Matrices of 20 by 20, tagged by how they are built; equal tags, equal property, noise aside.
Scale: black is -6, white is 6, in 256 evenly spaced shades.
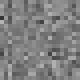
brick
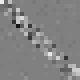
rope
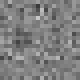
brick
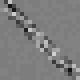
rope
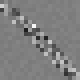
rope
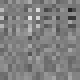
brick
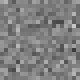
brick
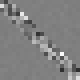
rope
